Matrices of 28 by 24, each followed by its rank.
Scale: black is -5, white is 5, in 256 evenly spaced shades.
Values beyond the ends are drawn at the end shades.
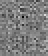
five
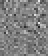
five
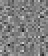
five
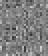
five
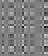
one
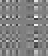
one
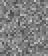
full rank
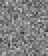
full rank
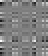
one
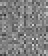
five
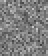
full rank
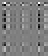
one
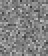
full rank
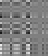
one
